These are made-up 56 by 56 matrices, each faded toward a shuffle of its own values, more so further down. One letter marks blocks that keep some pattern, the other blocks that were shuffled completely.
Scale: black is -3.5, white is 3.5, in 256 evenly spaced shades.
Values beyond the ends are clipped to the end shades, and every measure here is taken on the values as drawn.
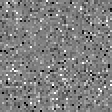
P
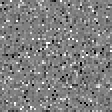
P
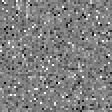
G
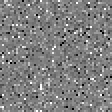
G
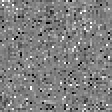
P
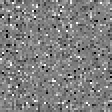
P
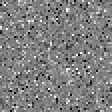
G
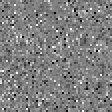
P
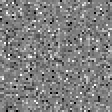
P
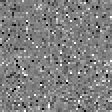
P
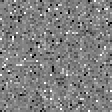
G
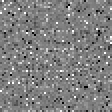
P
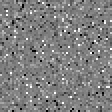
G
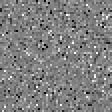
G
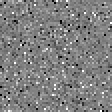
G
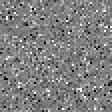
P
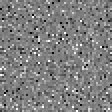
G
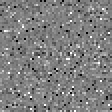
P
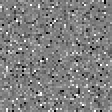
G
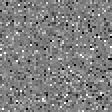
P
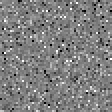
G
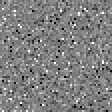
G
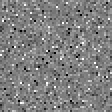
G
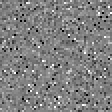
P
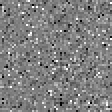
P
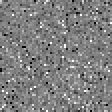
P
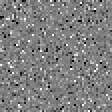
P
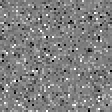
P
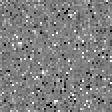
P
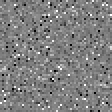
G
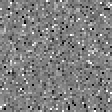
G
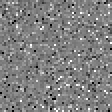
G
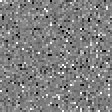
P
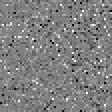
P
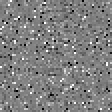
P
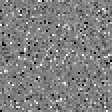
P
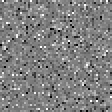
G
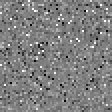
P
